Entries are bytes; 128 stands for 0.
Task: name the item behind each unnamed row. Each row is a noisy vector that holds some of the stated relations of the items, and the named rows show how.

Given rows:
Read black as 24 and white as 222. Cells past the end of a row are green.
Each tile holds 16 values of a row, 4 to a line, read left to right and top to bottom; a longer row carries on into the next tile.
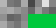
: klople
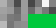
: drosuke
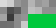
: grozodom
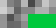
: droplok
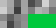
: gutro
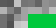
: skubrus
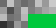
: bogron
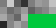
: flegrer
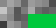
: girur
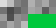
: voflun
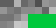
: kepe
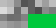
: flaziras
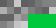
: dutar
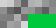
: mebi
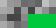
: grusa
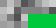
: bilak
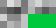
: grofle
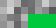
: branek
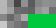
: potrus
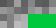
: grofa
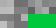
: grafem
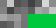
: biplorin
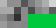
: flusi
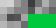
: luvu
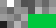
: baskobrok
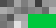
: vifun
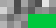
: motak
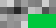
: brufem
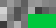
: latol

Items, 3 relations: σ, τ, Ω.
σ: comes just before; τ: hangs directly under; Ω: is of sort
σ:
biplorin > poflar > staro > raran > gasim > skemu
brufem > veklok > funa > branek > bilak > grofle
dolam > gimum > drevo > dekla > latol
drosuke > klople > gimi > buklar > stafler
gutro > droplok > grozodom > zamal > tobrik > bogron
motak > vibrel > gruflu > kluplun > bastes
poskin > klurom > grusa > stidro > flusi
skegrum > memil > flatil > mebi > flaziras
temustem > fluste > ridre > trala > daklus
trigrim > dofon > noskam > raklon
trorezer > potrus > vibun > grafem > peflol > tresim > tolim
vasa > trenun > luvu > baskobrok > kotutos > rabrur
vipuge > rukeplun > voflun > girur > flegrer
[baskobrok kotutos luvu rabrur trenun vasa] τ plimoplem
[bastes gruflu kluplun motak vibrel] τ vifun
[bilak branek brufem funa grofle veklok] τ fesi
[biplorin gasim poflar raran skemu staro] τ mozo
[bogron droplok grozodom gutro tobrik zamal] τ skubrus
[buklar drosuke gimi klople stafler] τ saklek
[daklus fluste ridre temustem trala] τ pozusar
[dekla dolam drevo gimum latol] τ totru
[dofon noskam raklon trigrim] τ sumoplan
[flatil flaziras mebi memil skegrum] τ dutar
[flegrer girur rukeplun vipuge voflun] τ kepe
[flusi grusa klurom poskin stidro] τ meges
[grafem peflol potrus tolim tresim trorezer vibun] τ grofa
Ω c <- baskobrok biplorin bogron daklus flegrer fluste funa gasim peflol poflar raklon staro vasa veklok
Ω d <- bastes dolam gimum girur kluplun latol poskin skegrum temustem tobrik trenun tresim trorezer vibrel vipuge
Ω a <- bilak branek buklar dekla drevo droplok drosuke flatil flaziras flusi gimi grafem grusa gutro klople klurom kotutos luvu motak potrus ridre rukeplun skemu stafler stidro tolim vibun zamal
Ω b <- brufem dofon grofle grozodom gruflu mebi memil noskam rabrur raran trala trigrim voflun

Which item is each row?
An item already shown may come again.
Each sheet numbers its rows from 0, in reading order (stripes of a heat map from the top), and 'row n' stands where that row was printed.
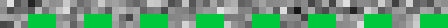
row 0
vasa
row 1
branek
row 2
stafler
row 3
mozo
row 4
grafem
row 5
skegrum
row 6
brufem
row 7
fesi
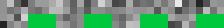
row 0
daklus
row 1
rukeplun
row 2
saklek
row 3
vasa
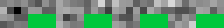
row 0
poskin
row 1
gimi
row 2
grusa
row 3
dofon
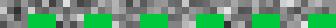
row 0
temustem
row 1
funa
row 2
potrus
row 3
dutar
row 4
kluplun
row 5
mebi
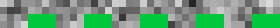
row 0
trigrim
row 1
pozusar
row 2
gruflu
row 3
gasim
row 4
skemu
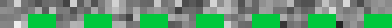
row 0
plimoplem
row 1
meges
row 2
ridre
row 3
biplorin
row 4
potrus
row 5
poflar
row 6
raklon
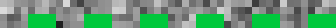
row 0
zamal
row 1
raklon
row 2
dekla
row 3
pozusar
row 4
trenun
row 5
klurom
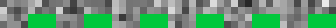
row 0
tresim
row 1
trorezer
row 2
drevo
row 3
gutro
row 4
peflol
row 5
drosuke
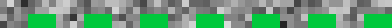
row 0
staro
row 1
kotutos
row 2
flatil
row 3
dutar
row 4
tolim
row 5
fluste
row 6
bilak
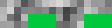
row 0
bilak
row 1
grozodom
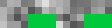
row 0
skemu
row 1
vibun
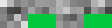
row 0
memil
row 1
buklar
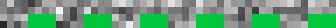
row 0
veklok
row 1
tobrik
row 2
rabrur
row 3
trala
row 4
stidro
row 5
raran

